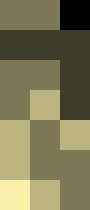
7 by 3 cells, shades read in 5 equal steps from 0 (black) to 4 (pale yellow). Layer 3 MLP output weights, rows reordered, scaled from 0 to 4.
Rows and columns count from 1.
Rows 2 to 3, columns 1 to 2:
1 1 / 2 2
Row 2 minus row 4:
-1 -2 0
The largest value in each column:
4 3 3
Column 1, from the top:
2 1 2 2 3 3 4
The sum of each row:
4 3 5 6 8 7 9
